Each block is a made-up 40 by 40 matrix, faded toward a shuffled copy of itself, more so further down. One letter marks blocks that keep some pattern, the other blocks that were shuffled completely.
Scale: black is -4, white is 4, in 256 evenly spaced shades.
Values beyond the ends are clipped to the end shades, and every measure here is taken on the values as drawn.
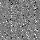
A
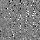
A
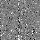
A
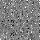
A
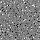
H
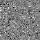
A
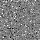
H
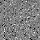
A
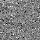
A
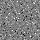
H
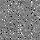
A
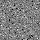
H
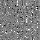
A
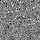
H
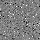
H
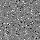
H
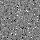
H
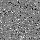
H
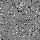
H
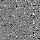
A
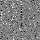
A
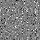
A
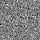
A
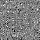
A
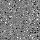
A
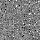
A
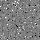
H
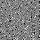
A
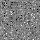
A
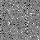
A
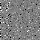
A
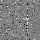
A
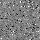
H
